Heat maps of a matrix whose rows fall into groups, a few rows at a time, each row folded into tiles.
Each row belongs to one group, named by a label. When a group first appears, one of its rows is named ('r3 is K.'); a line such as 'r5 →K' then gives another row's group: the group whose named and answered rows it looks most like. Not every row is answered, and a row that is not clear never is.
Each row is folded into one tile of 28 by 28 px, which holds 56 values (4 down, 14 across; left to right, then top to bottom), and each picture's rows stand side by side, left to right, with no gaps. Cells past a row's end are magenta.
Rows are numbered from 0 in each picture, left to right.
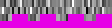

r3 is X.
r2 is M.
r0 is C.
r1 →C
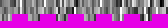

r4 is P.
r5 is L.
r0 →C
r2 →X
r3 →M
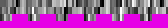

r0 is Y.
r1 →L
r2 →L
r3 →Y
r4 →P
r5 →L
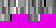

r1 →Y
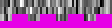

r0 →P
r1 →C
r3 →Y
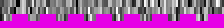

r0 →Y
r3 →L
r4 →L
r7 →P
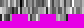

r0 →X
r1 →C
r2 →M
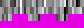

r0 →C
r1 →M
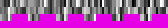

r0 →P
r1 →M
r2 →P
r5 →P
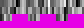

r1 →C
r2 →L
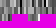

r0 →X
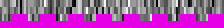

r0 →X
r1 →M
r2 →Y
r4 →M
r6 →L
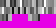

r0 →C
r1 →M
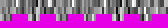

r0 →M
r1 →P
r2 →M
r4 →P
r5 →L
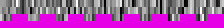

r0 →M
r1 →X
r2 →C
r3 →X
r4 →L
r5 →X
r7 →L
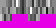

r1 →C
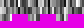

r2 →P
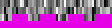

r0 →P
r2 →X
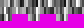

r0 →L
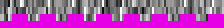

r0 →P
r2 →M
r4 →P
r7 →M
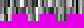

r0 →P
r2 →X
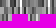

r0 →C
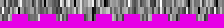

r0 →C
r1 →Y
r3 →L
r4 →M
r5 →C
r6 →X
